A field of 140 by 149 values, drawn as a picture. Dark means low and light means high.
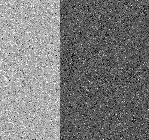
A vertical seam about 40% of the way across splits the table, and the left part is higher. No regular stripes run through it. On average the colour sits 50% of the way up the scale.
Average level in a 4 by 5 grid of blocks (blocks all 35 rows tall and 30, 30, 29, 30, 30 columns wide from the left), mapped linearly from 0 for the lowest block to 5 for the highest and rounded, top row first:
55000 / 55000 / 55000 / 55000
